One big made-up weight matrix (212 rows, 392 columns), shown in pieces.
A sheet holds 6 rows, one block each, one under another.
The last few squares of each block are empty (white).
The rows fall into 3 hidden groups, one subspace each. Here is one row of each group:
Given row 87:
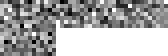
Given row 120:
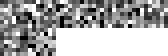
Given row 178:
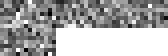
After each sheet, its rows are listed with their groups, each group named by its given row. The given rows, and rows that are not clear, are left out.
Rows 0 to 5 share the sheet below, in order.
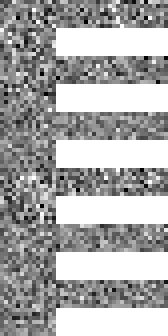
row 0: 120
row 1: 87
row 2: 120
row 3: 178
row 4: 87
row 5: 87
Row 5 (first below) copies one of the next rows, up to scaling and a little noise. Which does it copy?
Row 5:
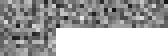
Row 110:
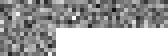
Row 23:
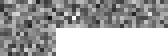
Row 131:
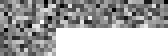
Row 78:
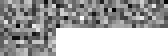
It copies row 78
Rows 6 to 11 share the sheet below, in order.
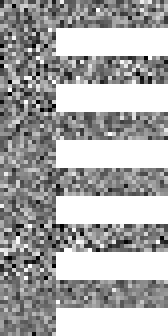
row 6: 120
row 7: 120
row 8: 178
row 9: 178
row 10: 178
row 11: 87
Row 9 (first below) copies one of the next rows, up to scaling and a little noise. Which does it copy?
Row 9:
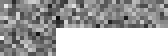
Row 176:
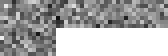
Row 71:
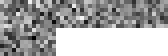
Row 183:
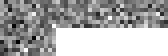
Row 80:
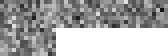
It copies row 176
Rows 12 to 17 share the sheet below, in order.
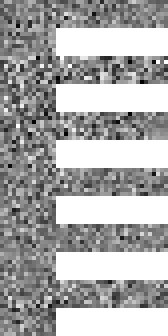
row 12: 87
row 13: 87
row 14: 87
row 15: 87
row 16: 120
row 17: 87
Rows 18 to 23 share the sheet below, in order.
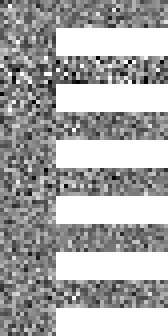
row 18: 178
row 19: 87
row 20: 87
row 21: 87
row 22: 120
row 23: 87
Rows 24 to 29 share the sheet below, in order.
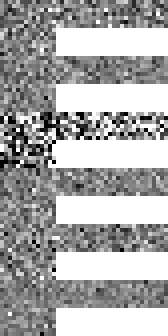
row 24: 178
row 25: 87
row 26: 178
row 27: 178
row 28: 120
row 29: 120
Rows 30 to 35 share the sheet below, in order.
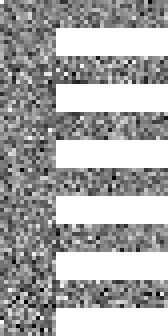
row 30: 120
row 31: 87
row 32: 120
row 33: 87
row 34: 178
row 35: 178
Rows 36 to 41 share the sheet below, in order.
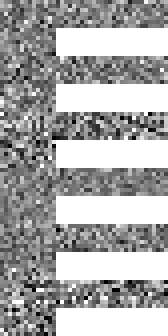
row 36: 87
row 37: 178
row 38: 120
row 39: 87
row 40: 87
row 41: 87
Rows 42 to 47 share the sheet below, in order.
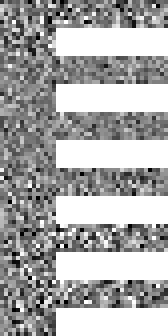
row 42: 87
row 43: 178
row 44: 87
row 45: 120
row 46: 87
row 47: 87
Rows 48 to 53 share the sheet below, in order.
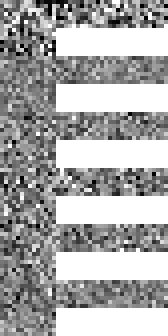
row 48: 178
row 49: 87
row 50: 87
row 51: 87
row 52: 178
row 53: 178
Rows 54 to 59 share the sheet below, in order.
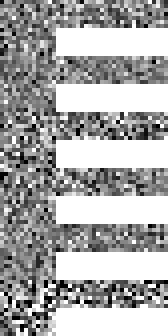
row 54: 120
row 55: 87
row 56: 178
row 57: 87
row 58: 120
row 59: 87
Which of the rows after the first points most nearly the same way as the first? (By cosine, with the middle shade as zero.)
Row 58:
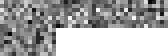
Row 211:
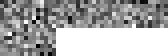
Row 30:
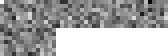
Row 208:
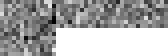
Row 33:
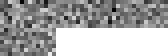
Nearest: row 30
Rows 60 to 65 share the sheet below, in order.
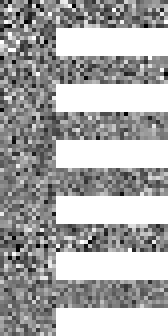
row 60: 178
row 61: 120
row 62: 178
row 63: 120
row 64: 87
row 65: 120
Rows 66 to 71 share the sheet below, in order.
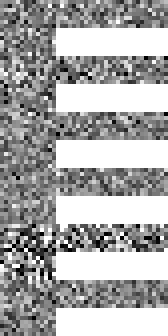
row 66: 178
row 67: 87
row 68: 87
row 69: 87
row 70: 178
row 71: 178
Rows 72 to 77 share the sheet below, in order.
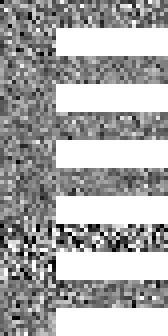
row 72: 120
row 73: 178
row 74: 120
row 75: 178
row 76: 178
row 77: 87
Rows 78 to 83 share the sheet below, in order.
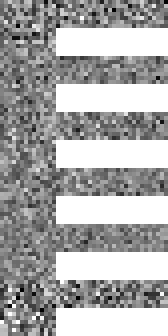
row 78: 87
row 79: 87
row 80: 178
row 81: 178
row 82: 120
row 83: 178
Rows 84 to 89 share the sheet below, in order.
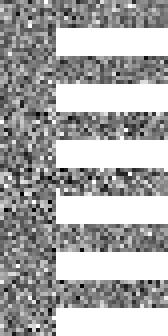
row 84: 87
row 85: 87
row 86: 178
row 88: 178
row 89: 120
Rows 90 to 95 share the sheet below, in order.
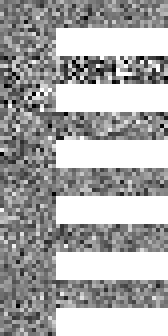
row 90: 120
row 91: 178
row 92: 178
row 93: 178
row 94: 87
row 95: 87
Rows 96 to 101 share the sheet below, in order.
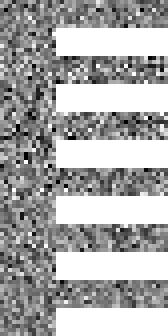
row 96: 120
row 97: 120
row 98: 178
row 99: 87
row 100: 120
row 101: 87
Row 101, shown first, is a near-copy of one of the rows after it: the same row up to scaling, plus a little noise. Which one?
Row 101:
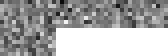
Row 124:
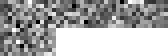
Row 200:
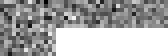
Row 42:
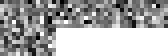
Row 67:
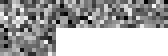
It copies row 42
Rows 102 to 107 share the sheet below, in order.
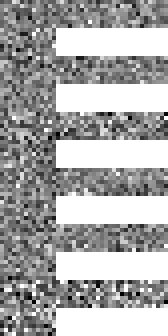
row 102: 120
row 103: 87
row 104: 87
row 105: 178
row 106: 87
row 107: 120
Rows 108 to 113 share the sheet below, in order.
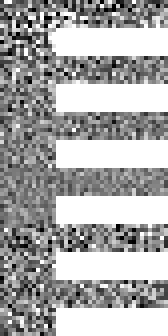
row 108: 87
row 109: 87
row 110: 87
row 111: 120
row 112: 120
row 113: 120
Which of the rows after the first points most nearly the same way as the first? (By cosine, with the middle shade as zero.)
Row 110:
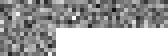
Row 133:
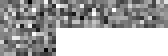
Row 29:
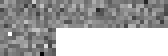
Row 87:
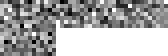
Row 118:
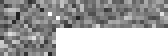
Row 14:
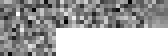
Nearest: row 14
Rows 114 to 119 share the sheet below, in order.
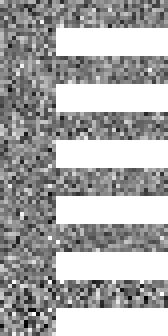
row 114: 120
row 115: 178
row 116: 87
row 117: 87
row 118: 178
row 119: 120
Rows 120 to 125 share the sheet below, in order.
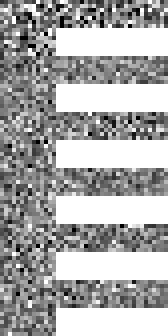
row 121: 120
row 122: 120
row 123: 87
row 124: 87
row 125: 87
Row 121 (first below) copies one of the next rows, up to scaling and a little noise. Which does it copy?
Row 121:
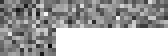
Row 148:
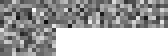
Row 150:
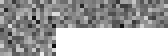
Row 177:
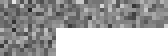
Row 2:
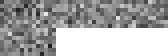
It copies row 2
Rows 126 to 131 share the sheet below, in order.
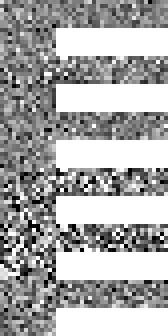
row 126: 120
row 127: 87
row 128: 87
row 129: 87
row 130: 178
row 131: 87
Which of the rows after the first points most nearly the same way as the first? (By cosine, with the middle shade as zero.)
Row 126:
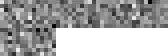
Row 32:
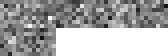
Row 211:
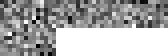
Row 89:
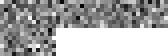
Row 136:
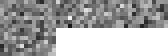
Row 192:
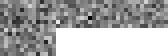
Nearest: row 89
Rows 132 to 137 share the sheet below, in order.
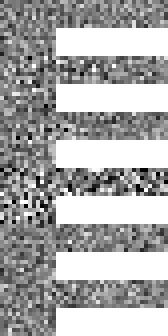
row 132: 120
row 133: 87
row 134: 87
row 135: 120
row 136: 120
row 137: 87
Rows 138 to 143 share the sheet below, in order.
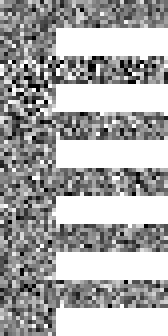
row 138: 178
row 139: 120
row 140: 87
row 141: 120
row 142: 87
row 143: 120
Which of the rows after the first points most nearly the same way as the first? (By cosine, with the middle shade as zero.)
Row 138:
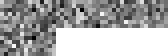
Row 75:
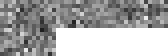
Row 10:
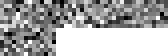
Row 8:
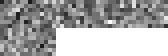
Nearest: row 10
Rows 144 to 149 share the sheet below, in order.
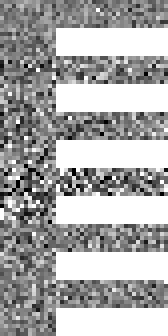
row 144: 120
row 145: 178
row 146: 178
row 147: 178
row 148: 120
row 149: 87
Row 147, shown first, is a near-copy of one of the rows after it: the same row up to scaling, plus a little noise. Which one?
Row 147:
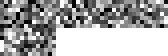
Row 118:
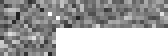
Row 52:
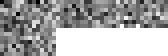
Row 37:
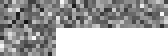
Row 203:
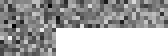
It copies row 37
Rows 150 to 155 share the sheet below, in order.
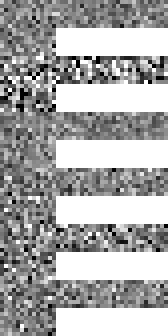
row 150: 120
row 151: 120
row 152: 87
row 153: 120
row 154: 87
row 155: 87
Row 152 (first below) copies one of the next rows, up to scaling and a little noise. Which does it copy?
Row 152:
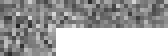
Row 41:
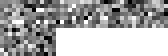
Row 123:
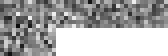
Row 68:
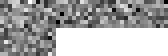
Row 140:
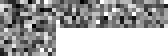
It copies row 123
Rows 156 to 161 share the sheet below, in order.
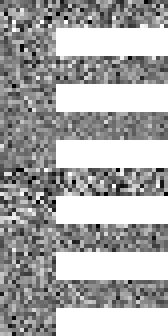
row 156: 87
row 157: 87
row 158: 178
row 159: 178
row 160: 178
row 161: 120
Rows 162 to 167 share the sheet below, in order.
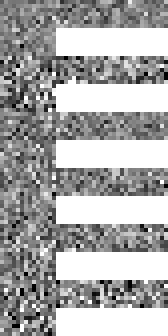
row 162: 87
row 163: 178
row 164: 178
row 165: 178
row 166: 178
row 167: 87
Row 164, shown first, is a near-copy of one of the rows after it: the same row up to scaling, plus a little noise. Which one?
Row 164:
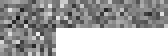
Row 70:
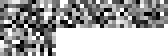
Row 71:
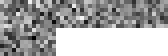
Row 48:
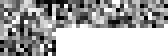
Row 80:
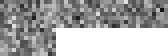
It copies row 70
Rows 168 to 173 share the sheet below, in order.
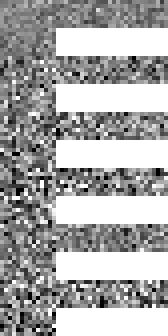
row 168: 120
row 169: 178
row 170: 178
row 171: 87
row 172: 120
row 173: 120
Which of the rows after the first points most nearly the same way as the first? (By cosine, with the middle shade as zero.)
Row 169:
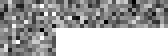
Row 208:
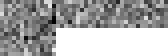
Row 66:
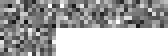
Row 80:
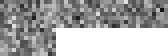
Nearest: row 80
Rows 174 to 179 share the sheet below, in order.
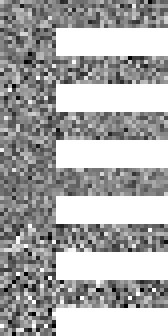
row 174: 120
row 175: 87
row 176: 178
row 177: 120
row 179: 120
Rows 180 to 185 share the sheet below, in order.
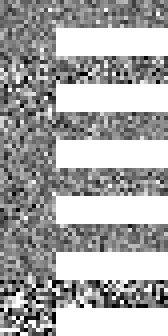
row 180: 178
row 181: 87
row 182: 87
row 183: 178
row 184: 120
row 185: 178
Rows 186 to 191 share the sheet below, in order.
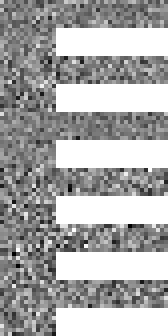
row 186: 120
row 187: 178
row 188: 120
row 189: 120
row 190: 87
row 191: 120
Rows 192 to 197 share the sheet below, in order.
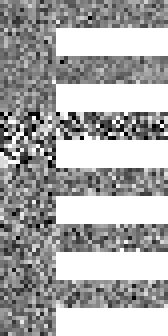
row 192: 87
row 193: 178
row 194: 178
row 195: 87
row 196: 178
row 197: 120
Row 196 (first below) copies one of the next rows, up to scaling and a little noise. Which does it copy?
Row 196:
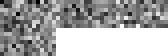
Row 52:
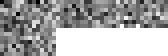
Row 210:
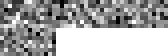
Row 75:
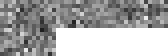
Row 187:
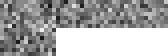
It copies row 52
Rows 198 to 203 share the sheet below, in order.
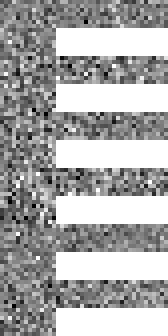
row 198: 120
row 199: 87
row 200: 87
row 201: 178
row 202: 178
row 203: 178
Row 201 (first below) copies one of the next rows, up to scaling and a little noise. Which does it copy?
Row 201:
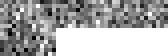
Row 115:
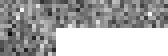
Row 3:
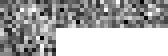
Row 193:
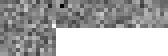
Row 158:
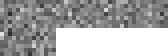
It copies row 115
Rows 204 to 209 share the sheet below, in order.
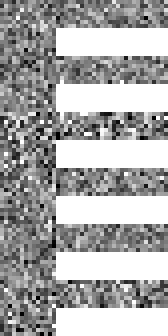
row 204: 178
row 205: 120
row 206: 87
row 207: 178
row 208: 178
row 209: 120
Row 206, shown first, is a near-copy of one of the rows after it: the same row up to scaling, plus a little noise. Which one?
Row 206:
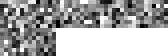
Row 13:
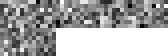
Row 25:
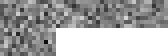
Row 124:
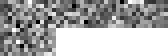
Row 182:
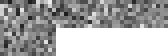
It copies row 13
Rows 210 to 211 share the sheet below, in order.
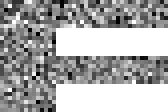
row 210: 178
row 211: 120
